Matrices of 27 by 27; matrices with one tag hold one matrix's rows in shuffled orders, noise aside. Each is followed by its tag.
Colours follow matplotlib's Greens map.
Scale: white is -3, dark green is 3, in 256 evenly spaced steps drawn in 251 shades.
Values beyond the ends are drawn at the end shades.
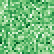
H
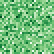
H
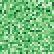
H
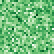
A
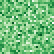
A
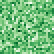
A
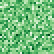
H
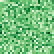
H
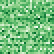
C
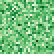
A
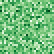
H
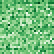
C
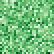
H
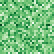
H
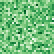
A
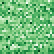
C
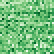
C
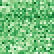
C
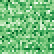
C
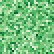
A
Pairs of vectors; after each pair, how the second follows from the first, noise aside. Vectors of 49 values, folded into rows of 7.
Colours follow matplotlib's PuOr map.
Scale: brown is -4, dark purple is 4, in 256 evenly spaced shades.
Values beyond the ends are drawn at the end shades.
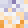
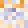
wrapped around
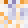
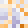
reversed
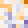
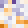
reversed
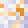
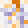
wrapped around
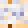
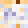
reversed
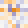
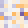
wrapped around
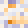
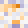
reversed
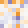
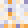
reversed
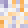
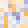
wrapped around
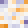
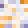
reversed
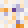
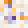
reversed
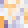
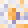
wrapped around
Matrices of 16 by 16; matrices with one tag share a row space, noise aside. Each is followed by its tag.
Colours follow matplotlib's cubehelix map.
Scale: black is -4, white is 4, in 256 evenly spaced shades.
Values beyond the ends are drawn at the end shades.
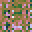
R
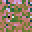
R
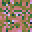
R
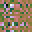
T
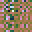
T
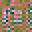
R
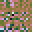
T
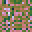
R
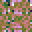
R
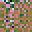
T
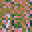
R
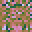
R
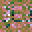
R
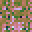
R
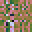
T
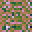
R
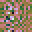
T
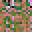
R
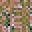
R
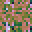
R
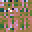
T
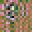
T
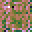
R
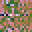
T
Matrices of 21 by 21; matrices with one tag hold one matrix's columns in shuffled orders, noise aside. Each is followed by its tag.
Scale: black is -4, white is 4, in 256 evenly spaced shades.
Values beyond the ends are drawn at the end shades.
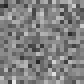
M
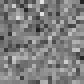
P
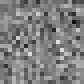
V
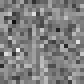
V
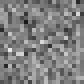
V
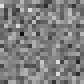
M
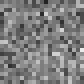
V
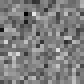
V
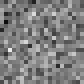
V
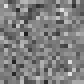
M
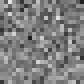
P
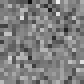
P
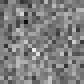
V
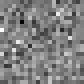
V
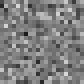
M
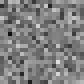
M
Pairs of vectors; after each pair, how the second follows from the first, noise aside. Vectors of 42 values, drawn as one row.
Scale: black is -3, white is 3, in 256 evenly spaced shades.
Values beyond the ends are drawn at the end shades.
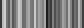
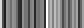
negated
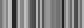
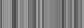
shrunk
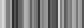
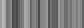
shrunk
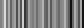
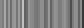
shrunk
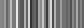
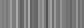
shrunk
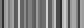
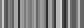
negated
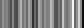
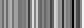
negated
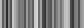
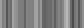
shrunk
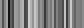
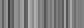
shrunk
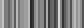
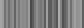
shrunk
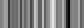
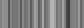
shrunk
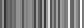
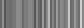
shrunk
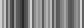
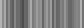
shrunk
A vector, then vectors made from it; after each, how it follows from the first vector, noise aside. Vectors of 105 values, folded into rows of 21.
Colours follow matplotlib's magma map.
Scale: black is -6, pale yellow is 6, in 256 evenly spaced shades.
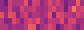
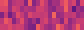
negated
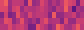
negated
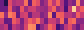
scaled up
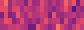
negated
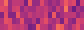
negated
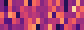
scaled up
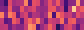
scaled up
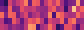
scaled up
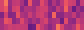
negated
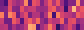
scaled up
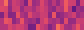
negated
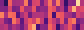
scaled up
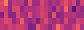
negated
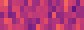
negated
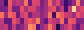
scaled up
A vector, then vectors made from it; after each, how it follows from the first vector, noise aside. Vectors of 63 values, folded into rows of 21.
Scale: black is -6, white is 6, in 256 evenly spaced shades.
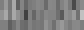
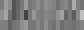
sign-scrambled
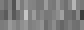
negated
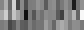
scaled up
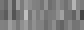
negated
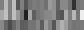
scaled up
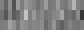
negated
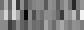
scaled up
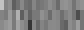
wrapped around
